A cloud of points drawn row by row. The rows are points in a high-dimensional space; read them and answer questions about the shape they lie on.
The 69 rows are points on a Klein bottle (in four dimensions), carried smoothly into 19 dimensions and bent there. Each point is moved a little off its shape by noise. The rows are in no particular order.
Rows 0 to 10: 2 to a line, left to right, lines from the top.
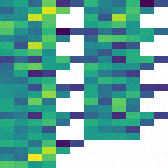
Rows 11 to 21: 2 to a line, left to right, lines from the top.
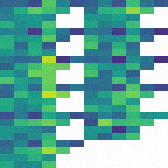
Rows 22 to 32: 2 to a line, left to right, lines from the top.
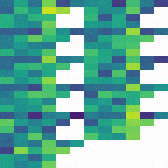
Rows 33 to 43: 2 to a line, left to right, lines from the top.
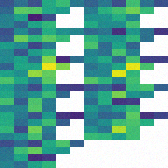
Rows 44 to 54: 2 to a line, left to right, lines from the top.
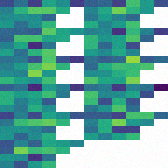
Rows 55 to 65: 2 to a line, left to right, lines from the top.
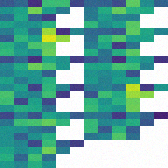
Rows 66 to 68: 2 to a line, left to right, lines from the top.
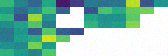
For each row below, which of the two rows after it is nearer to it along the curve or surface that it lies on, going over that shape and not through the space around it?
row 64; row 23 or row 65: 65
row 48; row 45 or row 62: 45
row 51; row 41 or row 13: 41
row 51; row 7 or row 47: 7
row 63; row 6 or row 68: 68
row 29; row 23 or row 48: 48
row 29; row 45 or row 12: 45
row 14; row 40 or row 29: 40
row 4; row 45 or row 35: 35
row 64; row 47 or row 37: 47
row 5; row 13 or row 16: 13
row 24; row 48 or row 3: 48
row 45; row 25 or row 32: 25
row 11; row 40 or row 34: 34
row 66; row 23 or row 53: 23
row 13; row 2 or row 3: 2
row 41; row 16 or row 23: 16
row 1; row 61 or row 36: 36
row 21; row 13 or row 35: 35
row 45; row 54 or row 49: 49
